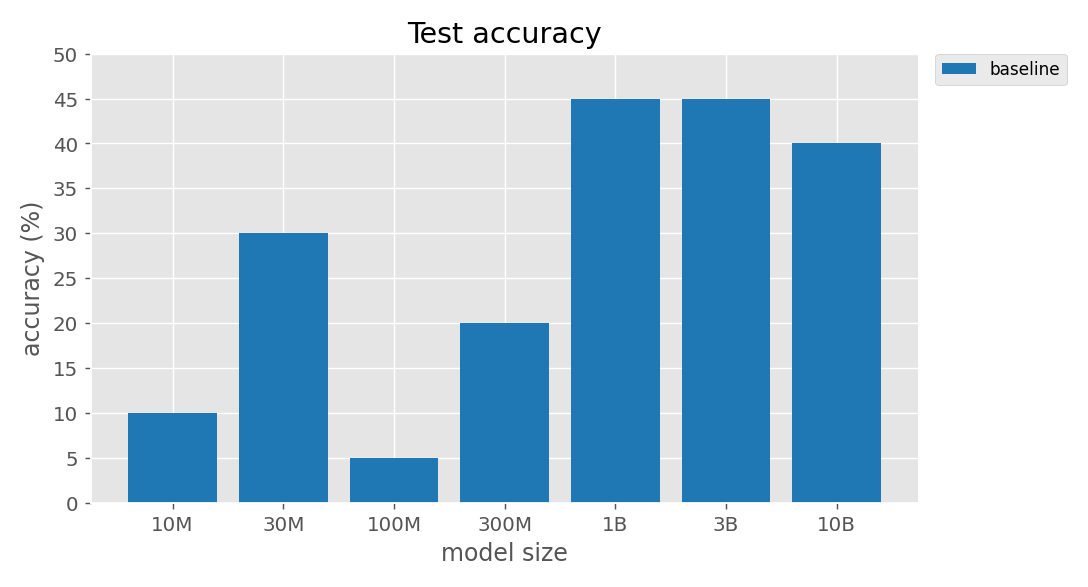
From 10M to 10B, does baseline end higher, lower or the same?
higher
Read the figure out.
Title: Test accuracy
x-axis: model size, ticks 10M 30M 100M 300M 1B 3B 10B
y-axis: accuracy (%), ticks 0 5 10 15 20 25 30 35 40 45 50
Legend: baseline
Values:
baseline: 10 30 5 20 45 45 40
